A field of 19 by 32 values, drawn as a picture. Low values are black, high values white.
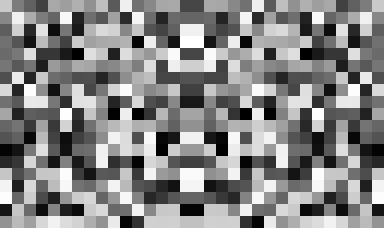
No overall slope runs across the table. The left and right halves mirror each other. Overall the values sit about 50% of the way up the scale.
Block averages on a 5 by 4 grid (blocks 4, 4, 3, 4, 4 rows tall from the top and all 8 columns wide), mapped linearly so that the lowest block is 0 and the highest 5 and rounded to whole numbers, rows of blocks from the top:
3 4 4 3 / 2 5 5 2 / 3 3 3 3 / 0 5 5 0 / 5 4 4 5
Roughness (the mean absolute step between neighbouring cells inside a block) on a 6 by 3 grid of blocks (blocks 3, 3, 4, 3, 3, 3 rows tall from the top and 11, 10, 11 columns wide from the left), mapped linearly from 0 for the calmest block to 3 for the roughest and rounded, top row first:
202 / 131 / 202 / 020 / 212 / 212
